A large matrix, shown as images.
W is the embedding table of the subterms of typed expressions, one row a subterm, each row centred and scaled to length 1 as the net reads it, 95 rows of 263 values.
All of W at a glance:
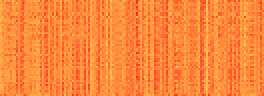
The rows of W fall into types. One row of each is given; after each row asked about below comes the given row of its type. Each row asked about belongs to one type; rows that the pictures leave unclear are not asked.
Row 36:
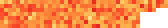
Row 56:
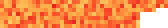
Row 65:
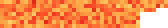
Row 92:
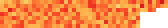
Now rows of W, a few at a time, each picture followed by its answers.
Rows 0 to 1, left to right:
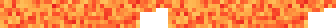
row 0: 56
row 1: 56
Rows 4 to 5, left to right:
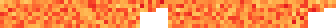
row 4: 92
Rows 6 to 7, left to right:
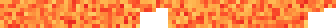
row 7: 56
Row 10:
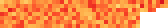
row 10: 92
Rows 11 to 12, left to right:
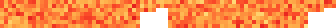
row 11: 65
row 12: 36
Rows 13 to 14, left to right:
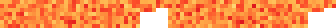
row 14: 65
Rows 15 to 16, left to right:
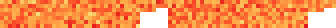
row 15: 36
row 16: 92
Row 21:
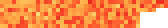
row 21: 56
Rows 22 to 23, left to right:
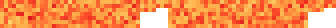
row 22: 65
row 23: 56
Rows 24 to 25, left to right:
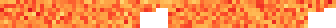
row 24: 36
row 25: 92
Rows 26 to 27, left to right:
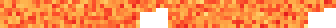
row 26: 56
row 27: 36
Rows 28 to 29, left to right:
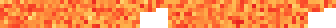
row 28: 36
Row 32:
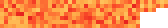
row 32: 65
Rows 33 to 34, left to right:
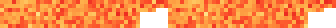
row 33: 56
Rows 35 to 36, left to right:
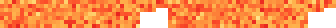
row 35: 36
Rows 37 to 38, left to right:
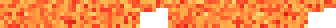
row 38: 36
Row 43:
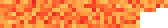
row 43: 65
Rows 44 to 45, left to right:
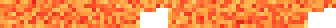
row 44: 65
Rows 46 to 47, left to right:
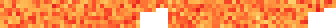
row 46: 56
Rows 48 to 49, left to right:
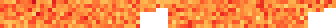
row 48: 65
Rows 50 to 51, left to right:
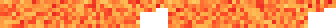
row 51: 92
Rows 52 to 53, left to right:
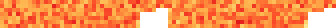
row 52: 56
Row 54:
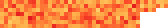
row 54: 65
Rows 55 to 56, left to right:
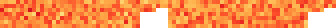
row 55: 36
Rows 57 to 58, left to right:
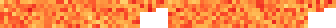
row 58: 92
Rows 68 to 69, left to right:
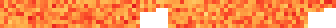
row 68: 65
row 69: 56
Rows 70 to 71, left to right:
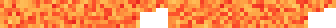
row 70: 56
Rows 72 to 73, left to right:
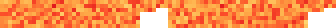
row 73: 56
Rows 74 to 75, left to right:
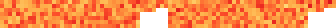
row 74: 56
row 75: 92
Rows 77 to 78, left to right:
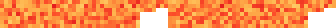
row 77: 56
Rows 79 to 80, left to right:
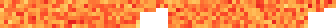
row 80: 92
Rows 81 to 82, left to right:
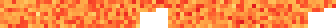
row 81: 56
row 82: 65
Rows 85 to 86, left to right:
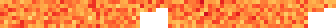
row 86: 65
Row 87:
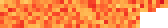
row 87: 92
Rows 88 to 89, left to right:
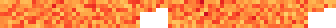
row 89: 65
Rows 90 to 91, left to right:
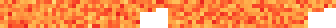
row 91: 65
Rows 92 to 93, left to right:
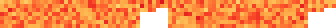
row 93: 65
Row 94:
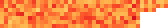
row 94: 65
